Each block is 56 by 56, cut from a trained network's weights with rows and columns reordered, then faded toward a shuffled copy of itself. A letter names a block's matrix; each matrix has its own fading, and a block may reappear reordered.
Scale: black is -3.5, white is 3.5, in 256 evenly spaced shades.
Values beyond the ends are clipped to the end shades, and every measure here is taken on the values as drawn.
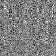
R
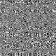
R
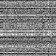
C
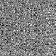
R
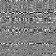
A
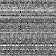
C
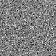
R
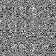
R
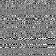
A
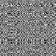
A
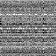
C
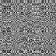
A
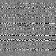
A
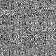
R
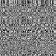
A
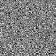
R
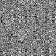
R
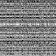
C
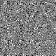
R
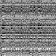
C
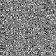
R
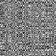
A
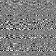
A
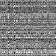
C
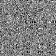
R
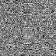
R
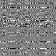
A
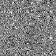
R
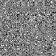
R
